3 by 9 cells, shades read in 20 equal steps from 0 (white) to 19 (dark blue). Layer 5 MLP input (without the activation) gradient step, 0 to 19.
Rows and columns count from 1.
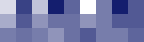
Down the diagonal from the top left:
3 14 11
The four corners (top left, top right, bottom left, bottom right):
3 14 11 13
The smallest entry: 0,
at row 1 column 6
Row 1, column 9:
14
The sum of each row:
100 102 104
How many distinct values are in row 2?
5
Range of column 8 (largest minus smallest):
8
